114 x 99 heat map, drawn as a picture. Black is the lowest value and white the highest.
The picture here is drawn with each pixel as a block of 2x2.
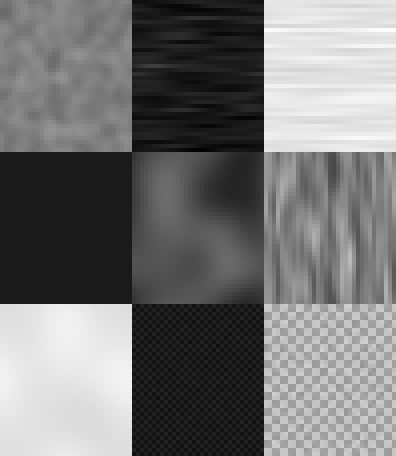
It is made of 3 by 3 panels. Panel 1,1: middling, blotchy, faint in contrast. Panel 1,2: very low, streaked across, faint in contrast. Panel 1,3: very high, streaked across, faint in contrast. Panel 2,1: very low, flat. Panel 2,2: low, smooth. Panel 2,3: middling, streaked downward. Panel 3,1: very high, smooth, faint in contrast. Panel 3,2: very low, checkered, faint in contrast. Panel 3,3: high, checkered.
